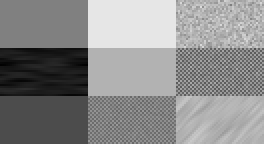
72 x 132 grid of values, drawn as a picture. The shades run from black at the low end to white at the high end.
The table splits into 3 rows of 3 panels. Panel 1,1: middling, flat. Panel 1,2: very high, flat. Panel 1,3: high, fine-grained. Panel 2,1: very low, streaked across, faint in contrast. Panel 2,2: high, flat. Panel 2,3: middling, checkered, strong in contrast. Panel 3,1: low, flat. Panel 3,2: middling, checkered. Panel 3,3: high, slanting up to the right, faint in contrast.
